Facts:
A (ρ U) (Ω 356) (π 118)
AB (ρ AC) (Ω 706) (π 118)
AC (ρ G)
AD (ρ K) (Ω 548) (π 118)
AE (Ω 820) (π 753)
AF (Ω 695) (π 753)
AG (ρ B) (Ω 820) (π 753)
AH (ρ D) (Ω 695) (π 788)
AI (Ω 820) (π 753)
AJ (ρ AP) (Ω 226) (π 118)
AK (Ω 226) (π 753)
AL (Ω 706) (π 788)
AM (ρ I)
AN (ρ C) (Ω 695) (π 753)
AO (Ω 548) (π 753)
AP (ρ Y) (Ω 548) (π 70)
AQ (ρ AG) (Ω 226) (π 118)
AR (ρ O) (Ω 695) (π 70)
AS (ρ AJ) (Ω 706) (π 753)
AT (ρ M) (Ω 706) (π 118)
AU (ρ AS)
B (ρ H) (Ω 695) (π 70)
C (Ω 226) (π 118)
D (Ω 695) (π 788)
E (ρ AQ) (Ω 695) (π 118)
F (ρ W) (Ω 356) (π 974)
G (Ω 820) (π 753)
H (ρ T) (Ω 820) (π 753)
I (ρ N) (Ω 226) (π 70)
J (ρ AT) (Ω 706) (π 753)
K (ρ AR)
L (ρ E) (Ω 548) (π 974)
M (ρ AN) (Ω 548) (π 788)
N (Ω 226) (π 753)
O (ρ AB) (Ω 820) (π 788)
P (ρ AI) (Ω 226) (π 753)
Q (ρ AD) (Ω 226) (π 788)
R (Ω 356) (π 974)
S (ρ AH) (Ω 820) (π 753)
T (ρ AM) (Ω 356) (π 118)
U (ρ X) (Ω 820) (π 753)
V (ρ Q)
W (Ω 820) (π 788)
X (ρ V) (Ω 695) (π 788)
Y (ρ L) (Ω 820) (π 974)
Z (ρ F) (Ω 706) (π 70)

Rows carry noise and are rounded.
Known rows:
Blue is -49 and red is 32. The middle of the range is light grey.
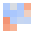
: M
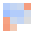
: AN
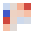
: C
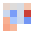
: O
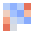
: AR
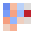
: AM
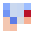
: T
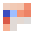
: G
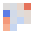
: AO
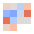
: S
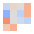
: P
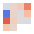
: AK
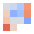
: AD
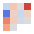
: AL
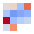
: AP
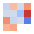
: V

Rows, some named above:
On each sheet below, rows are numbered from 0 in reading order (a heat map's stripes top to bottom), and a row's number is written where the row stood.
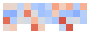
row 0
S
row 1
X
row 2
AJ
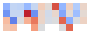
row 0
T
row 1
AL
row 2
AQ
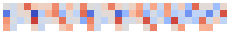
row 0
AO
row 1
W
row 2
AC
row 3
AO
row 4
R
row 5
AU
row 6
AS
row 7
U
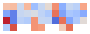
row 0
Y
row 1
Q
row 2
E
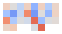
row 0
A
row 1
AQ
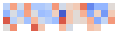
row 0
AU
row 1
X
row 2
N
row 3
B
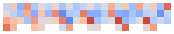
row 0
AB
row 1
I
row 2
AG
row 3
F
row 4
L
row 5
AS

